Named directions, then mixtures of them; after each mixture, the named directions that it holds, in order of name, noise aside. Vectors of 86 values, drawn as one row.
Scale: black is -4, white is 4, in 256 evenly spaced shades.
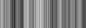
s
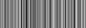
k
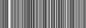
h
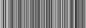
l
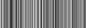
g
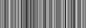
h, k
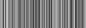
g, l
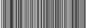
g, l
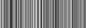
g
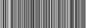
h, l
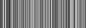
h, l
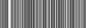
h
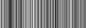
g, h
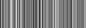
g
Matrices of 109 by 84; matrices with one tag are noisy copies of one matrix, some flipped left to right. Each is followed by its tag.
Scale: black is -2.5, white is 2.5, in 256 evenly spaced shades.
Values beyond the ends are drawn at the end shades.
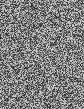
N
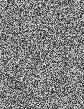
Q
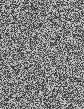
N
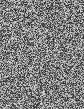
N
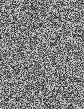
N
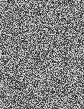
Q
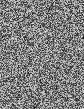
N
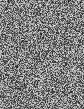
Q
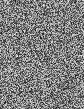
Q
